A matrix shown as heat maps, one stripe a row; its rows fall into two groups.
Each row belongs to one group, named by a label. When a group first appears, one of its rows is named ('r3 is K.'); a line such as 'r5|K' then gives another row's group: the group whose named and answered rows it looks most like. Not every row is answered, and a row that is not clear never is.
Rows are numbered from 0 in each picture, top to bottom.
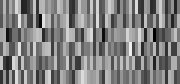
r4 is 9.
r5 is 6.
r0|6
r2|9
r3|6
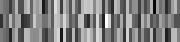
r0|9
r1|6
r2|9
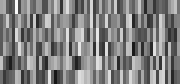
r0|9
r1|6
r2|6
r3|6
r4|9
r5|6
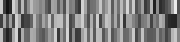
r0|9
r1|6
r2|9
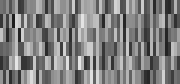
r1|6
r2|9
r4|6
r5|9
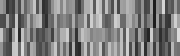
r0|9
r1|9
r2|9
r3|9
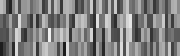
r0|9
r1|6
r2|6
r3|6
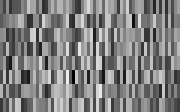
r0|9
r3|6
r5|6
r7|6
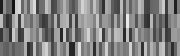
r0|6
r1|9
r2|9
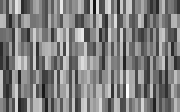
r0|6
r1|9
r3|6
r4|6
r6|9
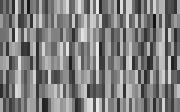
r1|9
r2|6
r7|9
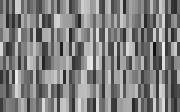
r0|6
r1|9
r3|9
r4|9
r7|6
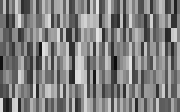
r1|6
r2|9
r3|6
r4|6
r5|6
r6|6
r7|9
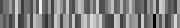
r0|6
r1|9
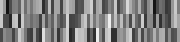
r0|9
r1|9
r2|6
